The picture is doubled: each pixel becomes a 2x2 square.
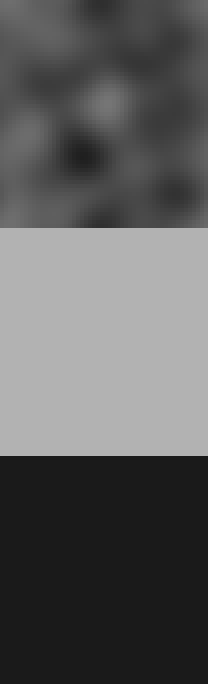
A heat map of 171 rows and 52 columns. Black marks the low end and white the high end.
The table splits into 3 rows of 1 panel. Panel 1,1: low, smooth. Panel 2,1: high, flat. Panel 3,1: very low, flat.
